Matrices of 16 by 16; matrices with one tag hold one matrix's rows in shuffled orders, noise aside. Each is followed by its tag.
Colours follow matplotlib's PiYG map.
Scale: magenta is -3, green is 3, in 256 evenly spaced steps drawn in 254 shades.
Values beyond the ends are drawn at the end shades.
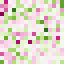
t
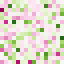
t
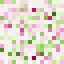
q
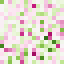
q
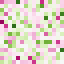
t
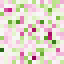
q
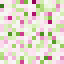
q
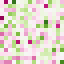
t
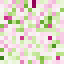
q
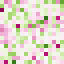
t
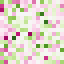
t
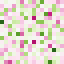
q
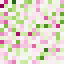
t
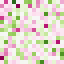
t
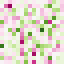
q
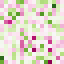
q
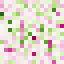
q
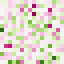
q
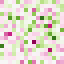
q
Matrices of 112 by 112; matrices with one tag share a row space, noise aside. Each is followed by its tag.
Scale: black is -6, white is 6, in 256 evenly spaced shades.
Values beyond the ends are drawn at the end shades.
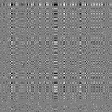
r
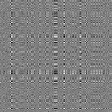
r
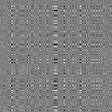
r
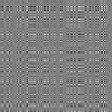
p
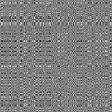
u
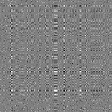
r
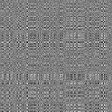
p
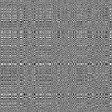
u
